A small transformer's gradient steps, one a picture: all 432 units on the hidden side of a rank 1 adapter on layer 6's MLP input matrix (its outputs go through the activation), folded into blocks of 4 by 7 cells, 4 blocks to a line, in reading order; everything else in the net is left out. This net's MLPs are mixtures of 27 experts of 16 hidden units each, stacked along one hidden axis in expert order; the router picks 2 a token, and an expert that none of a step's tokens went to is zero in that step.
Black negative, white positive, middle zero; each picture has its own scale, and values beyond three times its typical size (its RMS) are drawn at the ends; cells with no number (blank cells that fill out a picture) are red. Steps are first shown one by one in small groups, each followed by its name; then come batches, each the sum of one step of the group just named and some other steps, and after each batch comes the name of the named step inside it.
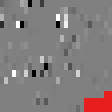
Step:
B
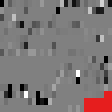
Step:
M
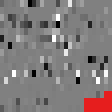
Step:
B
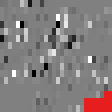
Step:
B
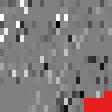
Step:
B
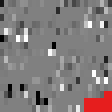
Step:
M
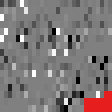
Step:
M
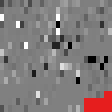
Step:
B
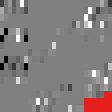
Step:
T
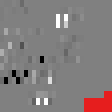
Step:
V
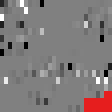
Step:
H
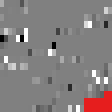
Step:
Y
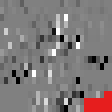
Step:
V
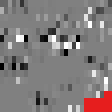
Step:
T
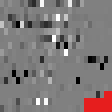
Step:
V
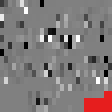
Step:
H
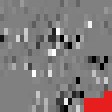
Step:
Y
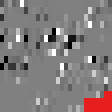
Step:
T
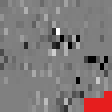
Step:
H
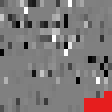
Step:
H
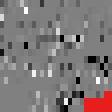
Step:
H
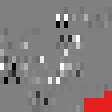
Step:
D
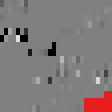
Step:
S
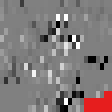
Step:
D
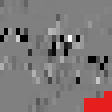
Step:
S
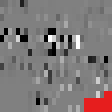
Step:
S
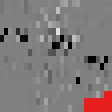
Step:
S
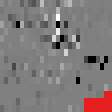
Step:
D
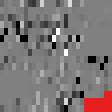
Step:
S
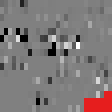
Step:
S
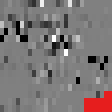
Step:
S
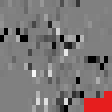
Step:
S
